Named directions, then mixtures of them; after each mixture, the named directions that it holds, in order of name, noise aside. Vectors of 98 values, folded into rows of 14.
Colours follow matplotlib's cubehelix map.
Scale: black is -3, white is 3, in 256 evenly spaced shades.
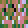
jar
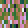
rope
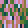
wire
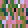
jar, wire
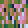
jar, wire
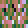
jar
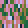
wire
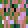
jar, rope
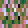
jar, wire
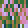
wire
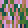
wire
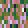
rope
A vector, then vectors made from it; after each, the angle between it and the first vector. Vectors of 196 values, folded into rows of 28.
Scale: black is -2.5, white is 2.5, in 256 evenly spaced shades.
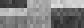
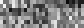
partly opposed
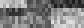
nearly opposite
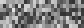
orthogonal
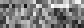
partly aligned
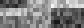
nearly parallel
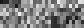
partly aligned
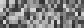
orthogonal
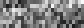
partly aligned
